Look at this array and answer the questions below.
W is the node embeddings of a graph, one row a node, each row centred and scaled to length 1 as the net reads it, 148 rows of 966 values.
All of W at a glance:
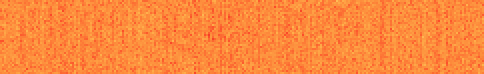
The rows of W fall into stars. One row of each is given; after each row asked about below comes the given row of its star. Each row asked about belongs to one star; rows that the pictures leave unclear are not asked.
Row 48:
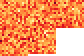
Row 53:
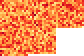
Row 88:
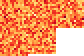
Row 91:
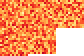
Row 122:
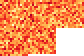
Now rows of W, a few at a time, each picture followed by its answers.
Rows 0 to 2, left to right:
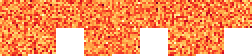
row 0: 48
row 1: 48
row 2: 122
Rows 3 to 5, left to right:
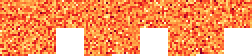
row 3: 53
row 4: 122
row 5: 48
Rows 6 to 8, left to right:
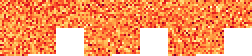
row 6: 122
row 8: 53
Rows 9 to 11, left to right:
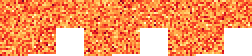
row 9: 122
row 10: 53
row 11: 122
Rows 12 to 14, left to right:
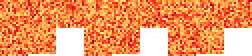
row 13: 88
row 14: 48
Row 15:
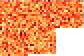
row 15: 53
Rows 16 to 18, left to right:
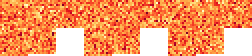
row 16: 53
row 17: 122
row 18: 48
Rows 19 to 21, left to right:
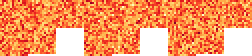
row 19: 88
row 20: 88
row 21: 88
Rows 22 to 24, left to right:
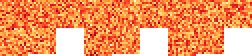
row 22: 48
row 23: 48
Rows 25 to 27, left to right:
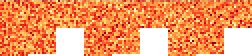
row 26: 53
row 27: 122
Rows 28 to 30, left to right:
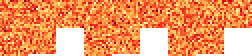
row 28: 88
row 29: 91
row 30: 91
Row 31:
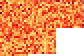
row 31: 48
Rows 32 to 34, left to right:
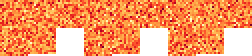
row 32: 88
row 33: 91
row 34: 91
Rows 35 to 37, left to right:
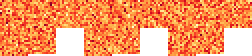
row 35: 88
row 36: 88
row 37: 88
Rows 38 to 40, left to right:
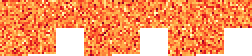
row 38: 48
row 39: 53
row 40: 48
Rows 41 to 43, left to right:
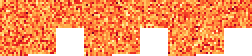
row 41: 91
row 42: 88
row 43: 48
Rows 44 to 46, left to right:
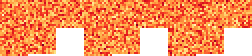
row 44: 53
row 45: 91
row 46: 88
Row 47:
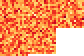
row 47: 88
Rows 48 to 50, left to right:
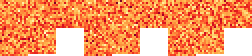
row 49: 88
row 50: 48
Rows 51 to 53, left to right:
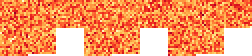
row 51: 53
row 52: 48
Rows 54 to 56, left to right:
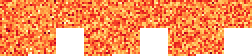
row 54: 91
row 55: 91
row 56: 91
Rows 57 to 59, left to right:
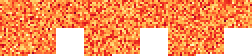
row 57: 88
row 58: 91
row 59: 122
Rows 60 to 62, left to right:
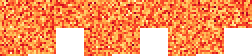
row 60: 122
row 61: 53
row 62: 88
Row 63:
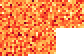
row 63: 53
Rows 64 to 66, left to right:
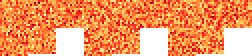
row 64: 53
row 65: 48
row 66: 53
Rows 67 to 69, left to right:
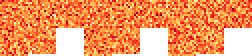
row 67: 91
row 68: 91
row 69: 48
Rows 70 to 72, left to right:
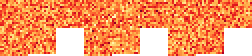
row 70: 91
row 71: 91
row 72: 122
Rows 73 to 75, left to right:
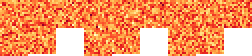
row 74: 91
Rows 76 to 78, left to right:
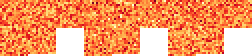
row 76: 91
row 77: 88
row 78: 122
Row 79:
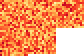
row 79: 53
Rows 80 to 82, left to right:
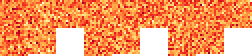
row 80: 91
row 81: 91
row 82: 122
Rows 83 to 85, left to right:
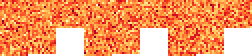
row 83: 91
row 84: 48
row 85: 91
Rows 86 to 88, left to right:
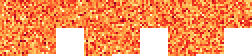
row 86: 122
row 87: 88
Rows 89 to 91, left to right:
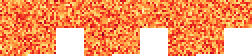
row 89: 48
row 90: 53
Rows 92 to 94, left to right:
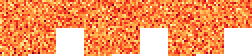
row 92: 48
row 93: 122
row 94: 48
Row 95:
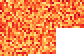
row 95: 88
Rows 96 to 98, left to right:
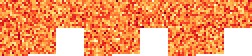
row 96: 88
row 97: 53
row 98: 48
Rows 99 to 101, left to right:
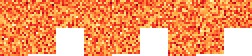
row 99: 122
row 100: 122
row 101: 48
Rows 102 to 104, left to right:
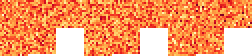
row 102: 122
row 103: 48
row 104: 122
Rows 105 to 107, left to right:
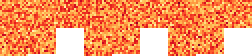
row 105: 48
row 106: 88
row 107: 53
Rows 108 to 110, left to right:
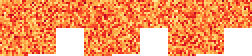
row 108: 48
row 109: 53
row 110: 48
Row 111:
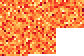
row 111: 122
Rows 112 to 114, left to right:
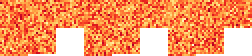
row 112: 48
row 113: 91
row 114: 122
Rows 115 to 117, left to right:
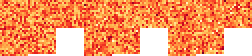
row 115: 48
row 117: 48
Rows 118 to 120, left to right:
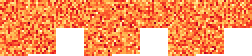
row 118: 91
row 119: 48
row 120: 48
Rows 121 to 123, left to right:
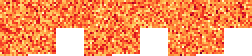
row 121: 88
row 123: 88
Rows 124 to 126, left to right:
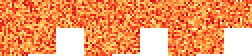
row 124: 88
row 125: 88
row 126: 53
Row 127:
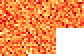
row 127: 91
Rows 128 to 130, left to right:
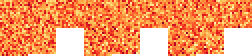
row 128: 88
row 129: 48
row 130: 48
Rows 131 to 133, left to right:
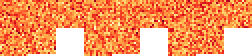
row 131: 48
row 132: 88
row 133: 122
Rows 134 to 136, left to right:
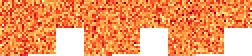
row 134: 48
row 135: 88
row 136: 122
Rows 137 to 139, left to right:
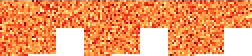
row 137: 53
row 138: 122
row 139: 122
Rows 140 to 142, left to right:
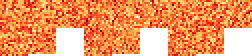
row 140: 88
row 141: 91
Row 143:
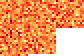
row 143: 48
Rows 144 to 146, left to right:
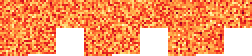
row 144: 122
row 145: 88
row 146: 88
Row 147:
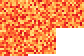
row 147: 53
